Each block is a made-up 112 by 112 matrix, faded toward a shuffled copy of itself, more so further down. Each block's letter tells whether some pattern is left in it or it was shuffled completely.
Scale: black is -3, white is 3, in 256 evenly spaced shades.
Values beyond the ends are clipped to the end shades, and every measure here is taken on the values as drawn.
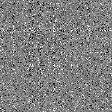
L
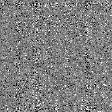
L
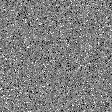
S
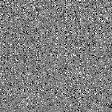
L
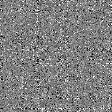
L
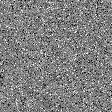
S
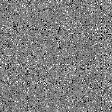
L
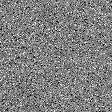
S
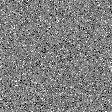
S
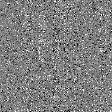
L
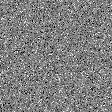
S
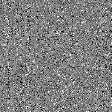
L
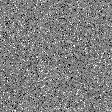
S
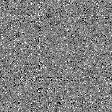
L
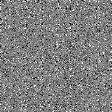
L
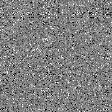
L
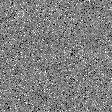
S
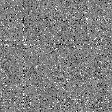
L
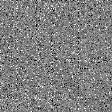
L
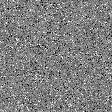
S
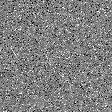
S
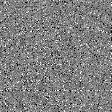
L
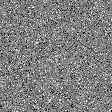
S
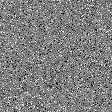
S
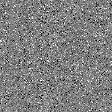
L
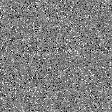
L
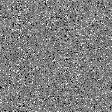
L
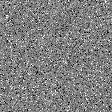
S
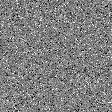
S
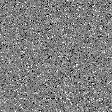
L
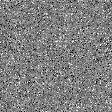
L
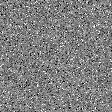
S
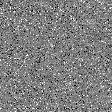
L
